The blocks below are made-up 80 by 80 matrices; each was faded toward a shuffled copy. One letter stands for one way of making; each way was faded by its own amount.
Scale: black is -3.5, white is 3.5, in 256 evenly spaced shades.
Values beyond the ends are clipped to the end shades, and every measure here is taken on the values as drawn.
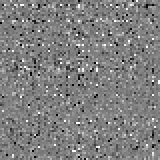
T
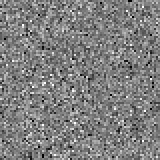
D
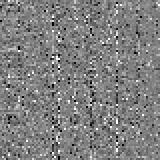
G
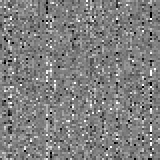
G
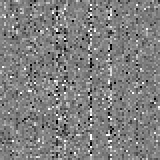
G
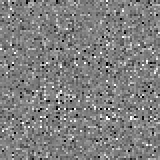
T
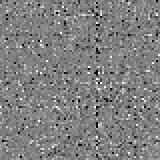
T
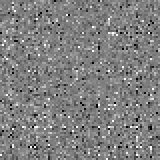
T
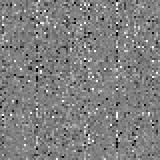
T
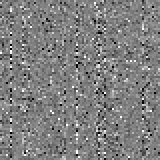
G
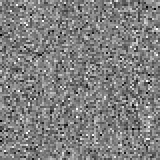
D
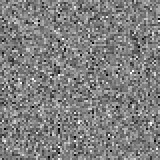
D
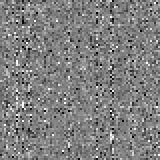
G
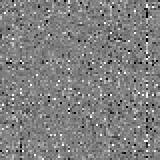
T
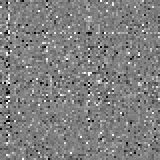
T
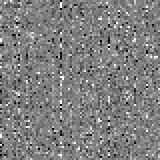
G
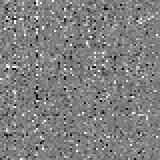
T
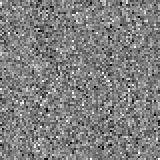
D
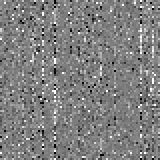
G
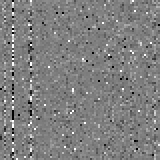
G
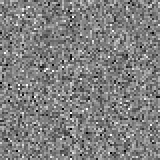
D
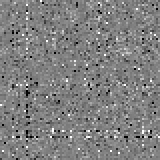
T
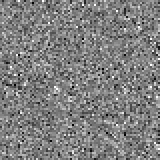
D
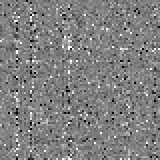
T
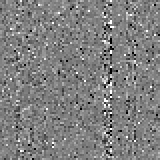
G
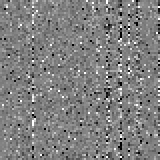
G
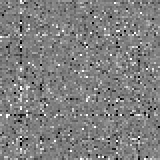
T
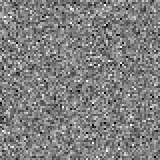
D
